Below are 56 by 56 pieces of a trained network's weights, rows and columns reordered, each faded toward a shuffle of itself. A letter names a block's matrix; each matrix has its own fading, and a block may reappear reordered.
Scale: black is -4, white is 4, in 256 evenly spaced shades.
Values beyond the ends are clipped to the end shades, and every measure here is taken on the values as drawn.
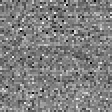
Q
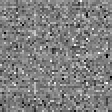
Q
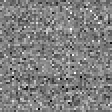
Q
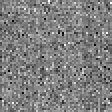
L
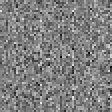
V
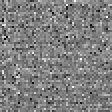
Q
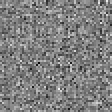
V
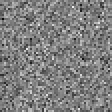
V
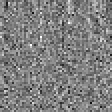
V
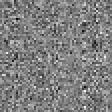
V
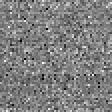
Q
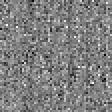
L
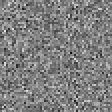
V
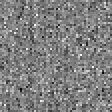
L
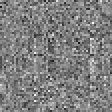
V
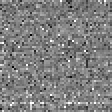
Q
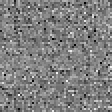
Q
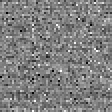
Q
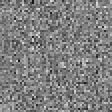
V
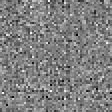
L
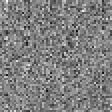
V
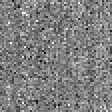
L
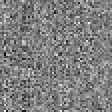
V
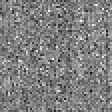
L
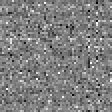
Q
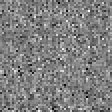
L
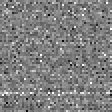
Q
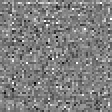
Q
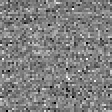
Q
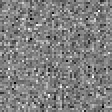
L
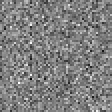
V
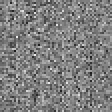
V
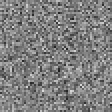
V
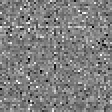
Q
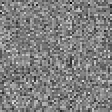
V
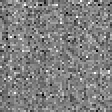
L
